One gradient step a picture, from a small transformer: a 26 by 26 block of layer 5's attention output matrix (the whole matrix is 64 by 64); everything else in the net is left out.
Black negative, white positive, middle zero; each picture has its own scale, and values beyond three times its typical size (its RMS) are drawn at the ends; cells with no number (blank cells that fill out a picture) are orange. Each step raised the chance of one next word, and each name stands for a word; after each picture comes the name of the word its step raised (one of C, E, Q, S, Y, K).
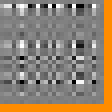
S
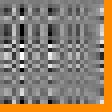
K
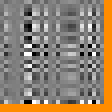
K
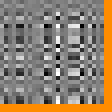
K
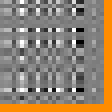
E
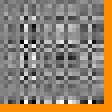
K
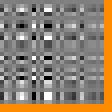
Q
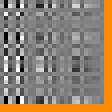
S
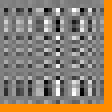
Q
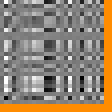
E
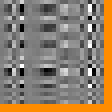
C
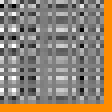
E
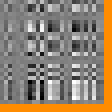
Q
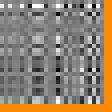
S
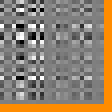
Q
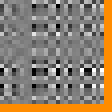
C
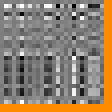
S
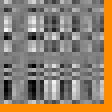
Q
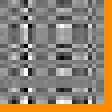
K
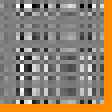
S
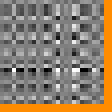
C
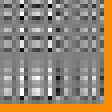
E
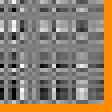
Q
